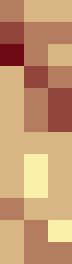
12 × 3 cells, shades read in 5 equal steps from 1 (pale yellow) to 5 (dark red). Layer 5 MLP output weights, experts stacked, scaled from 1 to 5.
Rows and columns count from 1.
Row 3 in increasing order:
2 3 5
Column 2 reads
2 3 3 4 3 3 2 1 1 2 3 3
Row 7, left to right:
2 2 2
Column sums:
31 30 30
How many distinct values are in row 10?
2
